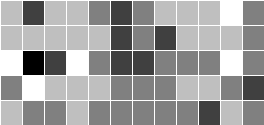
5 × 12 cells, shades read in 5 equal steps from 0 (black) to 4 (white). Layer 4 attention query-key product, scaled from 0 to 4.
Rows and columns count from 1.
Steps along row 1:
down up same down down up up same same up down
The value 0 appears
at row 3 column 2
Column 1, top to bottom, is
3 3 4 2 3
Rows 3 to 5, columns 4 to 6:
4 2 1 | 3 3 2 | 3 2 2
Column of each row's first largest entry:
11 1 1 2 1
